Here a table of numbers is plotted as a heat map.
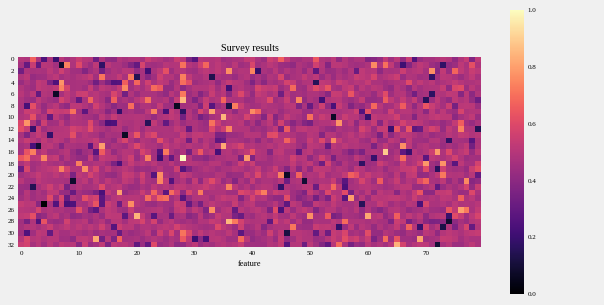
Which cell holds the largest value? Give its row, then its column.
17, 28
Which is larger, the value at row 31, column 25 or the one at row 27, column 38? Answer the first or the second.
the first
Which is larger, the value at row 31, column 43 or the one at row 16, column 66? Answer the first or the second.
the first
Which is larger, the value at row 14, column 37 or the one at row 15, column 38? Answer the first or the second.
the second
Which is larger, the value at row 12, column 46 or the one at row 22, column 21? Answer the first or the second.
the first
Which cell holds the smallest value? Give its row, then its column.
25, 4
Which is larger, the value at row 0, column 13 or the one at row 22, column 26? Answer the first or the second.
the second
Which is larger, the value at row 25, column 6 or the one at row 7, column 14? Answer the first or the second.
the second
